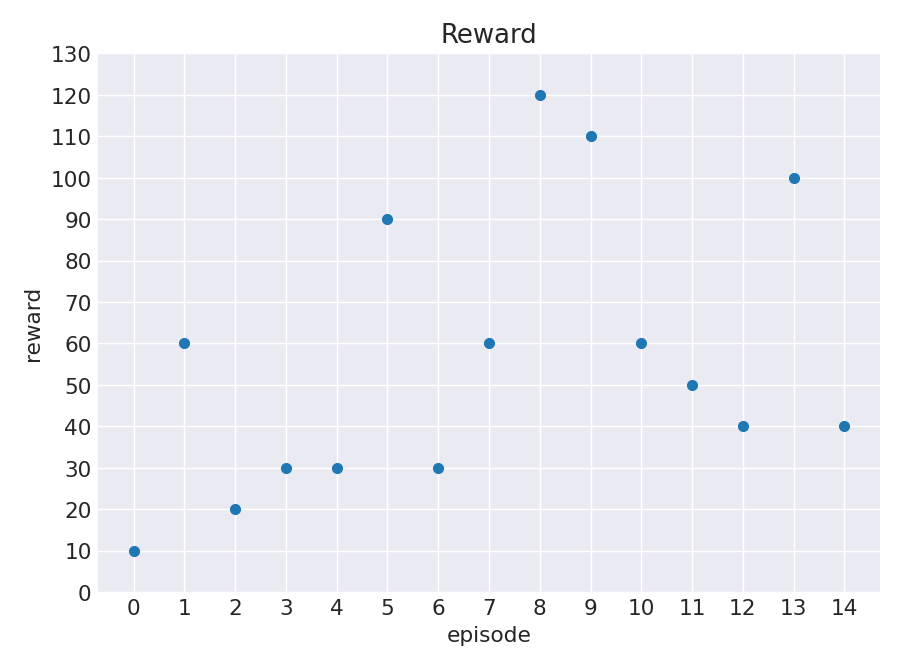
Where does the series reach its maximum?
8
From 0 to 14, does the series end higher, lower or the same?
higher
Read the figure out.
Title: Reward
x-axis: episode, ticks 0 1 2 3 4 5 6 7 8 9 10 11 12 13 14
y-axis: reward, ticks 0 10 20 30 40 50 60 70 80 90 100 110 120 130
Values:
10 60 20 30 30 90 30 60 120 110 60 50 40 100 40
